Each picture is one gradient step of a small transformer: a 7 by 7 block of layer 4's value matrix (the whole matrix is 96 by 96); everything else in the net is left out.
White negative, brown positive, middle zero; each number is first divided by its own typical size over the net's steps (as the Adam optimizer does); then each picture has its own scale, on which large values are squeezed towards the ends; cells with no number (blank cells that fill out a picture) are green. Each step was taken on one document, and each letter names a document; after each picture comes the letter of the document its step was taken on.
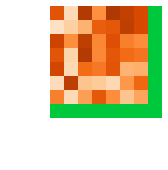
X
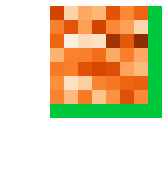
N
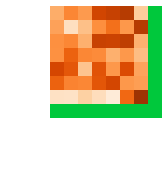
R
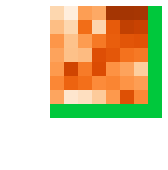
N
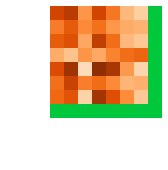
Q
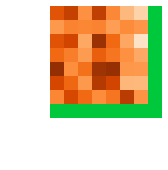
Q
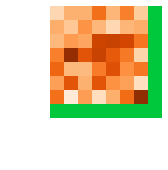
R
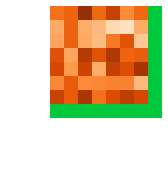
R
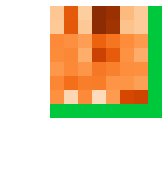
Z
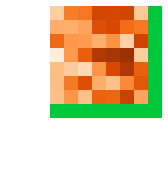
R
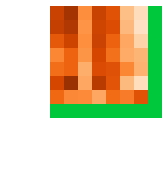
Q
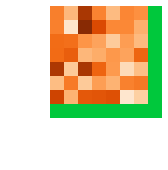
X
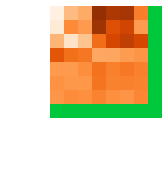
Z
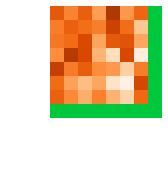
R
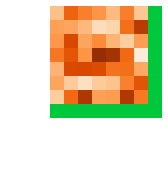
N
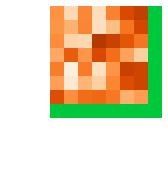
N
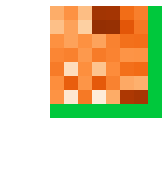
Z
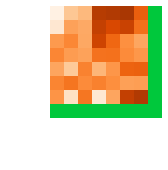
Z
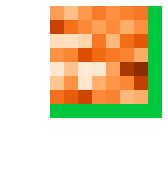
X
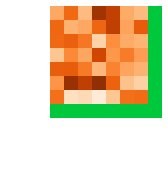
N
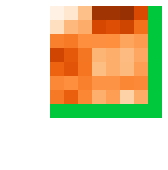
Z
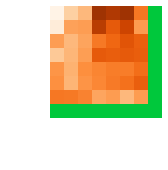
Z
